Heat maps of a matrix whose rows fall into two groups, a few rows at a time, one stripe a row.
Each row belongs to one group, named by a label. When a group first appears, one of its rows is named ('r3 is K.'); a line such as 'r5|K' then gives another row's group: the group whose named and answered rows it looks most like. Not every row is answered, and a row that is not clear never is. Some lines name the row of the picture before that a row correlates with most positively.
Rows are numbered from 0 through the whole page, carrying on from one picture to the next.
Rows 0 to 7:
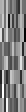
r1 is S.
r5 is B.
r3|B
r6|B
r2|S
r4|S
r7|S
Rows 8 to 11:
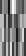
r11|S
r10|S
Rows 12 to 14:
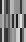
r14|B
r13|S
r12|B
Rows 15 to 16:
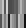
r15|S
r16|S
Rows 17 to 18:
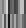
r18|S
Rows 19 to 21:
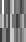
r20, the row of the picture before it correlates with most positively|18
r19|B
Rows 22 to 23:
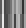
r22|B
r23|B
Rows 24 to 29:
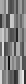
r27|B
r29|S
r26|S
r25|B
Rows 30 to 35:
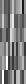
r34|S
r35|B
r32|B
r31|B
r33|S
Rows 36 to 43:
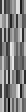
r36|B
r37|S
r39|B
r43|S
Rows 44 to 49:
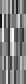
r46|B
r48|S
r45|B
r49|S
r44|S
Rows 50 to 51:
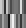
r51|B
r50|S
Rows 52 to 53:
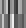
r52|S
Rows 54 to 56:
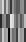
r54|S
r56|S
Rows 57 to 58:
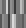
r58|B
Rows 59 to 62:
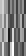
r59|S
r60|S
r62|B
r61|S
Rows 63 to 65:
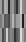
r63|S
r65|S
